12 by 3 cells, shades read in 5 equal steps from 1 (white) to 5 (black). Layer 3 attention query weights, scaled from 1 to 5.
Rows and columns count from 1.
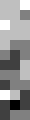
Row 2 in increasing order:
2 2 3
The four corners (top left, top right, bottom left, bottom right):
2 1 4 3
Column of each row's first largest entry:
1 3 2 1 2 2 1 1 1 3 2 1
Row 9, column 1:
4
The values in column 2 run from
2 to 5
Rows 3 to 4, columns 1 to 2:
1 2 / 2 2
